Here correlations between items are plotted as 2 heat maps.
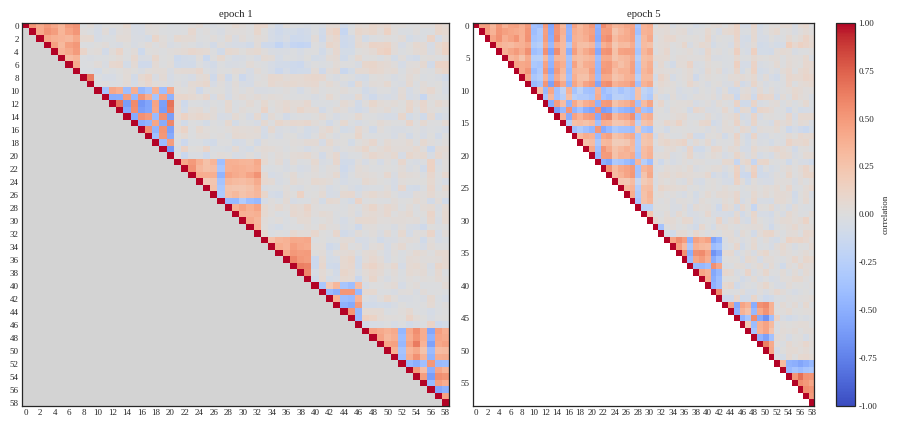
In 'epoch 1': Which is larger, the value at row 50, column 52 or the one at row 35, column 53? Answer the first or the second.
the second
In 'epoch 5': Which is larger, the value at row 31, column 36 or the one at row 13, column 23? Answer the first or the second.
the first
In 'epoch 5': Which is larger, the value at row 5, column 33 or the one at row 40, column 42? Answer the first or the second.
the first
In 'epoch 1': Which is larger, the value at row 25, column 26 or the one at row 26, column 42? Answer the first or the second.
the first
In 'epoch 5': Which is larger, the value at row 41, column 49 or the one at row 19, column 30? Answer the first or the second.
the second
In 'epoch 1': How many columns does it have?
59
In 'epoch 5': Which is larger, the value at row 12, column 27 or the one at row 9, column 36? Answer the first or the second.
the first
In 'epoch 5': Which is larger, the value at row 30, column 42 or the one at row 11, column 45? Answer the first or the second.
the first
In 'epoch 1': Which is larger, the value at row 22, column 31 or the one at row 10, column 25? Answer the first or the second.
the first
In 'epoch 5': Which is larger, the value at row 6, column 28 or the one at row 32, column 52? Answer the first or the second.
the second
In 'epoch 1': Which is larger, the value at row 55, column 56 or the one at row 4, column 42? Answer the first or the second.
the second
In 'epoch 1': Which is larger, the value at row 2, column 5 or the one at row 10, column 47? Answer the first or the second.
the first
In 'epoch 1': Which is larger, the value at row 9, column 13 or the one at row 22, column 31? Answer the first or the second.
the second
